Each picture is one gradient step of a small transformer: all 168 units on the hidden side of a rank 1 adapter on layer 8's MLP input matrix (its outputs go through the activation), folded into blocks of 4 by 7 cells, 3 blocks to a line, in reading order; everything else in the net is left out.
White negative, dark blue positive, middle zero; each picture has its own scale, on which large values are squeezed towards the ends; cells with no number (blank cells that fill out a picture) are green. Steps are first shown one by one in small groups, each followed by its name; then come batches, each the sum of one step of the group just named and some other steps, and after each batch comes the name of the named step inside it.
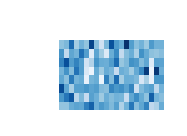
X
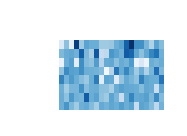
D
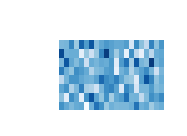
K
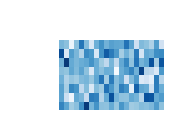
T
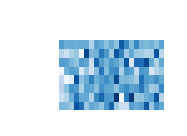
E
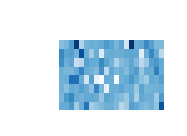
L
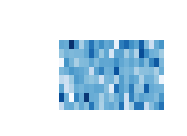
L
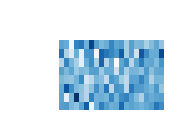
T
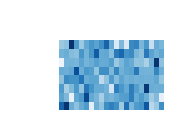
D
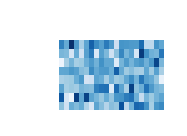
D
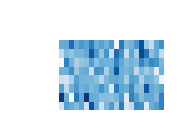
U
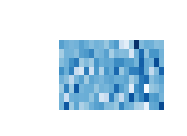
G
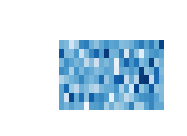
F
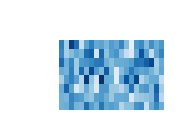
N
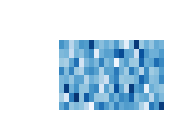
G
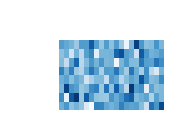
G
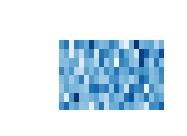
G
